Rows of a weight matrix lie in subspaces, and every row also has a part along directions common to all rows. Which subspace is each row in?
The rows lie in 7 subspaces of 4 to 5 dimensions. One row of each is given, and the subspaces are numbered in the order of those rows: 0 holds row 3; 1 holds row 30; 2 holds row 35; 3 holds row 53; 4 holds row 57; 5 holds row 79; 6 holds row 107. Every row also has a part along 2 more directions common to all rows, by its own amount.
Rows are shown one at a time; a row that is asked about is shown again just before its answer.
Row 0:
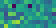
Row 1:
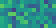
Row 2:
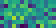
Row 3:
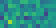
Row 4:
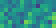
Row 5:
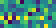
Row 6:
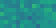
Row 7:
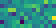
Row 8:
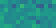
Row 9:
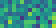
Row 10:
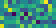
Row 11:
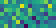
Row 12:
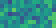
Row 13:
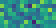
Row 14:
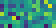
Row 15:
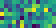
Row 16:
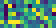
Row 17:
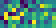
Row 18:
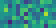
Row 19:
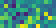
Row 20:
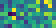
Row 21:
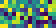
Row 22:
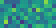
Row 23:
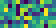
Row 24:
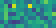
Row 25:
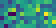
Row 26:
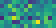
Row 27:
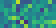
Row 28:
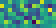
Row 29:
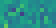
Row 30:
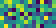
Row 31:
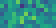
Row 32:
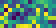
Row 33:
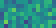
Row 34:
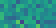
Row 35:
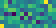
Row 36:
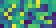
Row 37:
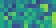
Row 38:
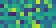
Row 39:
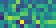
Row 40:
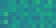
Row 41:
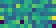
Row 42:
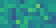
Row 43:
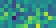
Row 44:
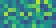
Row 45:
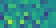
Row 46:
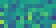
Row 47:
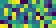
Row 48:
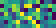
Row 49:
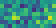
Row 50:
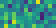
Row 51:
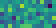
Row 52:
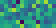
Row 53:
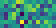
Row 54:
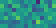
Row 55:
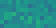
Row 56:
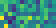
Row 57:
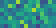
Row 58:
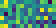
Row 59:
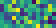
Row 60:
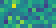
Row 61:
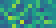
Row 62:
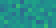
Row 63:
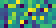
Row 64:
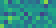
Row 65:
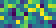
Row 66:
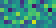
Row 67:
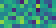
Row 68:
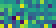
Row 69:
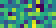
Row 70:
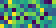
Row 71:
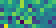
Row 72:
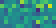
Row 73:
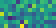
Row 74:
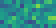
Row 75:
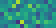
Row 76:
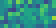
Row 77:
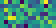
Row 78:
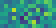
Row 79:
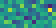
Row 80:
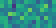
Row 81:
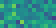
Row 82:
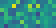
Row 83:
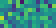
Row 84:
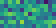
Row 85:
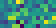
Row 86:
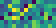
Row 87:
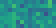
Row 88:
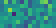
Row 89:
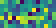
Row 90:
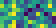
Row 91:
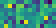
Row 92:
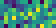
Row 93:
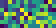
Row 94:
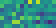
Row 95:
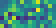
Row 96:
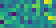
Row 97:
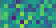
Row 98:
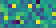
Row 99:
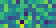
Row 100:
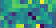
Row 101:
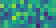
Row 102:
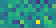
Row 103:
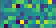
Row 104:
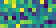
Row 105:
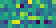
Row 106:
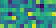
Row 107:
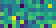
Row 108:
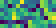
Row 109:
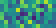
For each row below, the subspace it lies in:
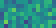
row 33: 1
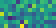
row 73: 5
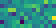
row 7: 6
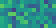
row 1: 6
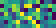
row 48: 5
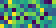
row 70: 0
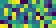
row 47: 0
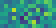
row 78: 0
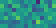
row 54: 4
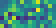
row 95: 0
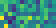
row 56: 0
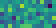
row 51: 6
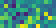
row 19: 2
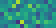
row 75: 4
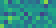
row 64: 2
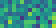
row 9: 1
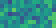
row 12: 1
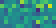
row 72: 5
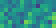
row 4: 1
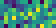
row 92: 1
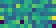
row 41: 6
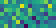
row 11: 2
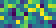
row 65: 4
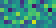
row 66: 5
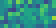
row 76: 4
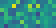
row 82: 4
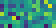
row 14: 6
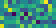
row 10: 2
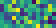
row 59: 3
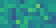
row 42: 4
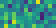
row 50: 3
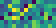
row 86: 3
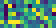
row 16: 4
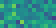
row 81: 6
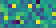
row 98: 4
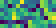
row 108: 4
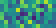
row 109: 3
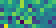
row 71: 2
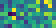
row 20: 6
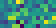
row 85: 4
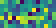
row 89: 0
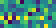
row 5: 0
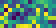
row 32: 2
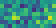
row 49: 4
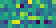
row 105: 3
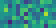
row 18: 0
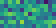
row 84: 5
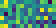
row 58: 2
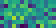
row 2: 2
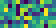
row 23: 0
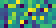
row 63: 3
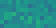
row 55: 2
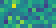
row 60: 1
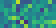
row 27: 0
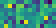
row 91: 3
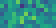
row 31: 3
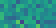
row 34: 5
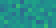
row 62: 0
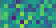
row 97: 3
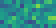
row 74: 6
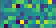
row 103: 3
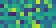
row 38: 5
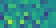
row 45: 0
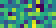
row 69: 5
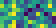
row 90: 6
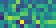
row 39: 3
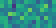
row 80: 1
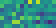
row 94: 3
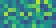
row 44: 1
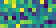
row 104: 1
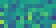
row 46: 6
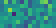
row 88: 2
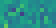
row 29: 3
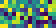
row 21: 2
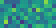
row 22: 1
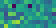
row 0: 4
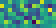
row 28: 5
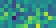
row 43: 2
